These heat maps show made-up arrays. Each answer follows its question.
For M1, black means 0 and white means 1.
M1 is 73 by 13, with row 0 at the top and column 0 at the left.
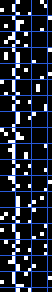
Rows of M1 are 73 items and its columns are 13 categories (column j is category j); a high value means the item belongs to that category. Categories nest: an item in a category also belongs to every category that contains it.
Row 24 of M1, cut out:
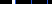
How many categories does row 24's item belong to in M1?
1
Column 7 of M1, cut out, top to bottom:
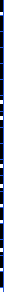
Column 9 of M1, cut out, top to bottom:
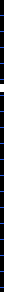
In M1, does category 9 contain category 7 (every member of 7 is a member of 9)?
no
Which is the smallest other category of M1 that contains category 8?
4
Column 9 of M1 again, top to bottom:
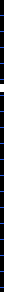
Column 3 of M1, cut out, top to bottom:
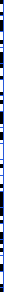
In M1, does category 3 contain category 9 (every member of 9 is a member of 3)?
yes
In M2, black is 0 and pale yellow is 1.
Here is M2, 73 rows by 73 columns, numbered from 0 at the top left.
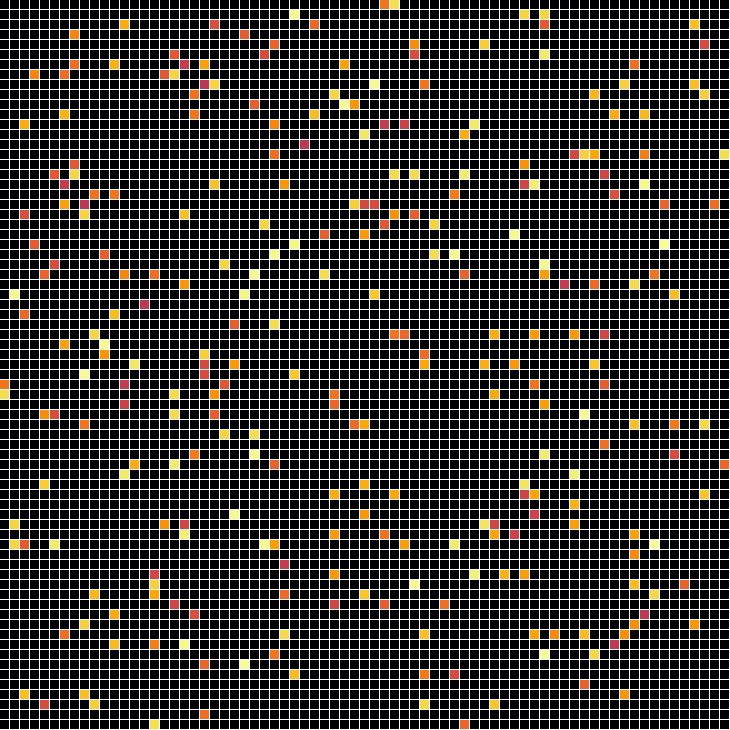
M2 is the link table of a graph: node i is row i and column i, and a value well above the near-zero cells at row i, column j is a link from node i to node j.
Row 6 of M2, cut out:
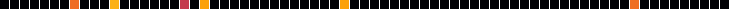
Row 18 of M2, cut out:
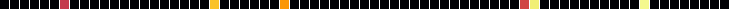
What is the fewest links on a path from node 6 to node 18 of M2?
1
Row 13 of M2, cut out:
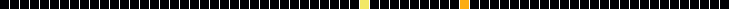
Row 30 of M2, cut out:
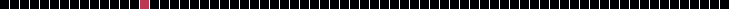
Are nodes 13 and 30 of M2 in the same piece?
no
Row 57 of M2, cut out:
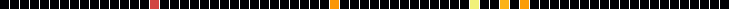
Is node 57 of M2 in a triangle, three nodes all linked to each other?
no
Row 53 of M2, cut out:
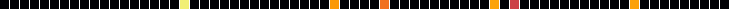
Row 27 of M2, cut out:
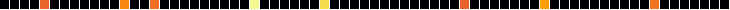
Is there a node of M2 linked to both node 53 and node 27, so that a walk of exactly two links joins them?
no
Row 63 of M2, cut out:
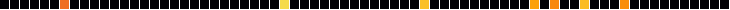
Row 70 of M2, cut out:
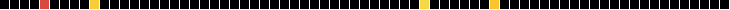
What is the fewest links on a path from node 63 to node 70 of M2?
2
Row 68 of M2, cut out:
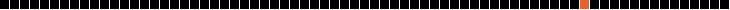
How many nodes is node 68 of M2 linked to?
1
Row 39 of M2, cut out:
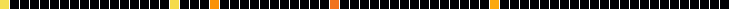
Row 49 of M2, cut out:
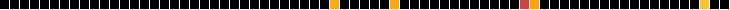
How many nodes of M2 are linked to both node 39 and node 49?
1
